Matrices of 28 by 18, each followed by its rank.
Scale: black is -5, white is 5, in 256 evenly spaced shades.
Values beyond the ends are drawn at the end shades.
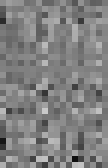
three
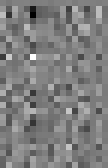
three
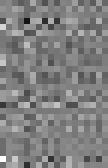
three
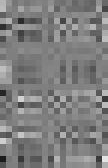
two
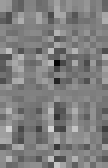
two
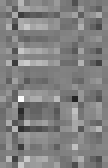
two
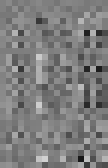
three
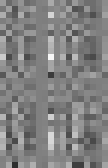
two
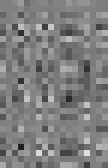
three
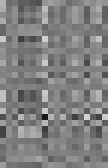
two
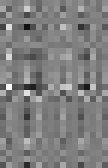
two
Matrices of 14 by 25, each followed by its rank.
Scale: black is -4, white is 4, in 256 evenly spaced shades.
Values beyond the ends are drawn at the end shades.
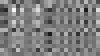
two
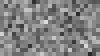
full rank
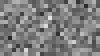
full rank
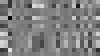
two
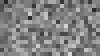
full rank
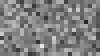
full rank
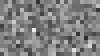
full rank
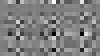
two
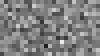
full rank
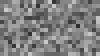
full rank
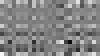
two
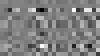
two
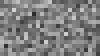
full rank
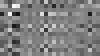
two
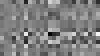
two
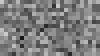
full rank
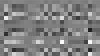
two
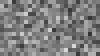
full rank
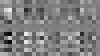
two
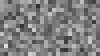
full rank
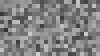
full rank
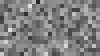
full rank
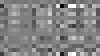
two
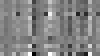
two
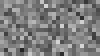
full rank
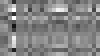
two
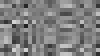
two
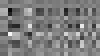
two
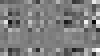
two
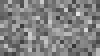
full rank
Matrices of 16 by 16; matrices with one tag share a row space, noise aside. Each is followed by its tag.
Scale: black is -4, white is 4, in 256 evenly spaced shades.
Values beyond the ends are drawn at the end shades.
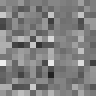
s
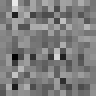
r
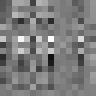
s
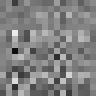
r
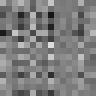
s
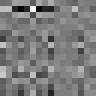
s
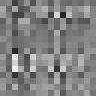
r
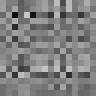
r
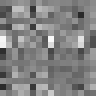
s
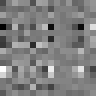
s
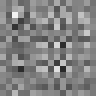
r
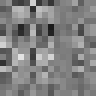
s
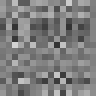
r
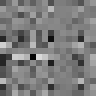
s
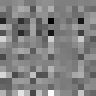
s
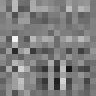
r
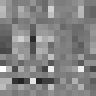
s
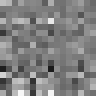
s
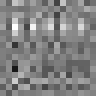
r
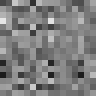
s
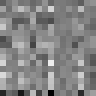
s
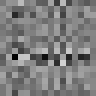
r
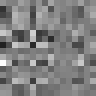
s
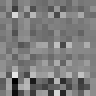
r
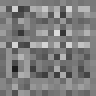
r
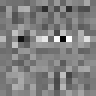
r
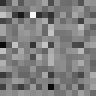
s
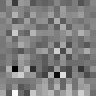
r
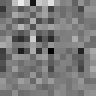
s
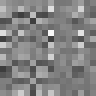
s
